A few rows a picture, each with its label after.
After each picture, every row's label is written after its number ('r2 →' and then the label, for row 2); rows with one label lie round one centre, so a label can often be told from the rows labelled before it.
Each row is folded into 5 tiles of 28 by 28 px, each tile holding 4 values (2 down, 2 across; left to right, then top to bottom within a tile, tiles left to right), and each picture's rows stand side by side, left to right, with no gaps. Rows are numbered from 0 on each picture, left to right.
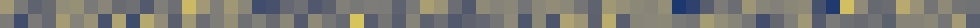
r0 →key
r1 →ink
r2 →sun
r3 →key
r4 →ink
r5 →ink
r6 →key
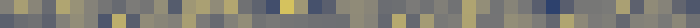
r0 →key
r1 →ink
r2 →key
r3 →ink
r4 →ink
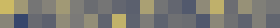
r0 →key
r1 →key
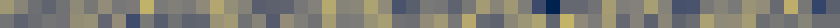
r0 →key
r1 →key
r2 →ink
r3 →ink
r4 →ink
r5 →ink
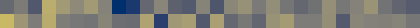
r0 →ink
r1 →sun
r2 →ink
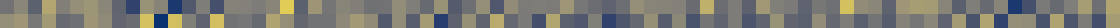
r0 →ink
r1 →sun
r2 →key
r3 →sun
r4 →key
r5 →key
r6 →key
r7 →sun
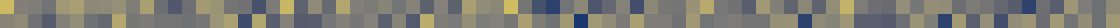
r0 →key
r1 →key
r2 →key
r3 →ink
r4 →sun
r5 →key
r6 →key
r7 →sun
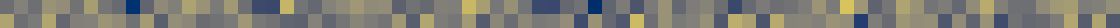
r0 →ink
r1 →ink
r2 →key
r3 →ink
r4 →sun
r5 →sun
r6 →key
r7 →key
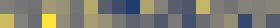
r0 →ink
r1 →key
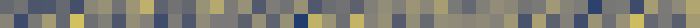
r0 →sun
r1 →key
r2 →sun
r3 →key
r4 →sun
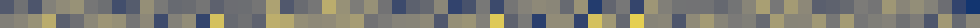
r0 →ink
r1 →sun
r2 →ink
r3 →sun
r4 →sun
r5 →ink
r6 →ink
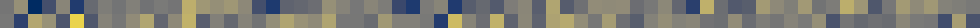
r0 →sun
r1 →ink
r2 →ink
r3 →sun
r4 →ink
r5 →key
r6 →key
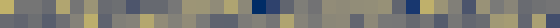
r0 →key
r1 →ink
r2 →ink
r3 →key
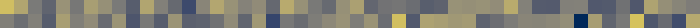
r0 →key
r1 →key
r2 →key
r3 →ink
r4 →sun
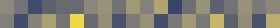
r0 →sun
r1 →sun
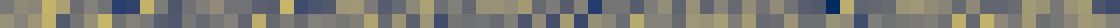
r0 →ink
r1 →key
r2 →key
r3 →key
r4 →sun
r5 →ink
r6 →key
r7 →ink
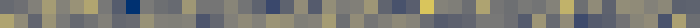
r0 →ink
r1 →ink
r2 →ink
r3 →key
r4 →key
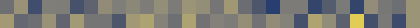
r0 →sun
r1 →ink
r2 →sun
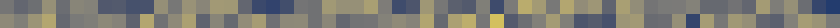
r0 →ink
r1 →ink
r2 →ink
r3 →sun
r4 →key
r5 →ink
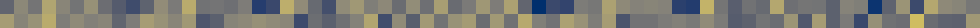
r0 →ink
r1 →ink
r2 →key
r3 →ink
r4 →ink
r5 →key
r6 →sun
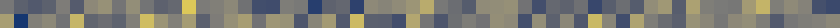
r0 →sun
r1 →ink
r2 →sun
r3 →key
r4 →sun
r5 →ink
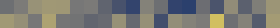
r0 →ink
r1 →sun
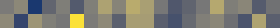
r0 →sun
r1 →key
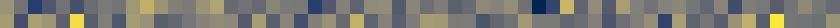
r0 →sun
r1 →key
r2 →sun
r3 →ink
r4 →key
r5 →sun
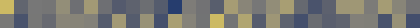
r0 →key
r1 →sun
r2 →key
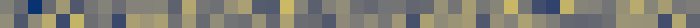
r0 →sun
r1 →ink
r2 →key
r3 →ink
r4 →key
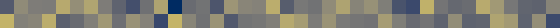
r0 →ink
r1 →sun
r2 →ink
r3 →key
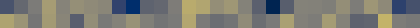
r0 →ink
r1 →ink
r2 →ink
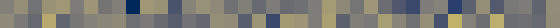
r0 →ink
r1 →key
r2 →ink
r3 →sun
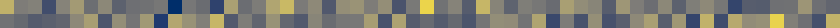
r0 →key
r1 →sun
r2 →key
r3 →key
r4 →key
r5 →sun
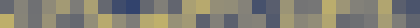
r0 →ink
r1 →ink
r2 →ink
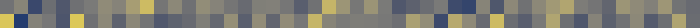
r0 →sun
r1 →key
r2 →ink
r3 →sun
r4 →key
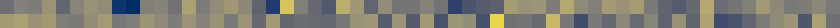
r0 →ink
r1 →ink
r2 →key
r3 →sun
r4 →key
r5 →key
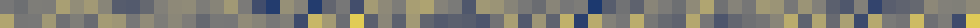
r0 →ink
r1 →ink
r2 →sun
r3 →key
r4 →sun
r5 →key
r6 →sun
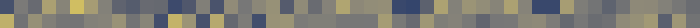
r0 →ink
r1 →sun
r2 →ink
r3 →ink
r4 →key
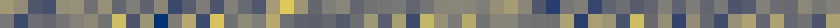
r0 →key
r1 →sun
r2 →key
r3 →ink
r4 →sun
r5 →sun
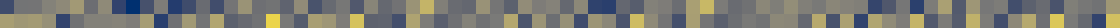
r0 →ink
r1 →sun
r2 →sun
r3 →key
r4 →sun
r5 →key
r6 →sun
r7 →sun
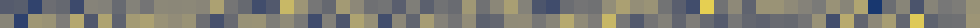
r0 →sun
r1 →ink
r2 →key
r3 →ink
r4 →ink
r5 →key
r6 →sun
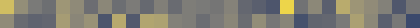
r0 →key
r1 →ink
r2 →key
